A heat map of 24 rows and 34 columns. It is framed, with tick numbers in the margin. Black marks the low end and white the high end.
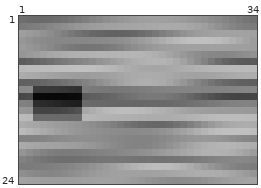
Grain: streaks across. Roughest part: middle left. Odd patch: lower, in the middle left. Histogram: skewed, a long tail of low values. Ninth with the lowest average: middle left.
